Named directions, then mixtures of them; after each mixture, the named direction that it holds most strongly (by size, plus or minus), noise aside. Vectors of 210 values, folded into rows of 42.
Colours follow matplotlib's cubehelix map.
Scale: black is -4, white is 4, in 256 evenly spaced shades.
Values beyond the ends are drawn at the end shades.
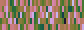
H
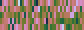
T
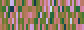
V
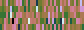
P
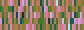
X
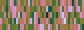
H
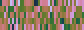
T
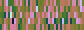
P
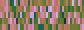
H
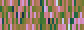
X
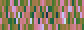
H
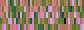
H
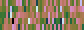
P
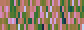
H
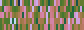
T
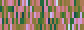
X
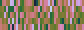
V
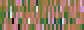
P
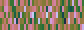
H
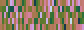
V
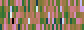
P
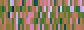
V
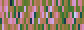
H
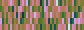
X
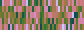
X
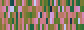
V
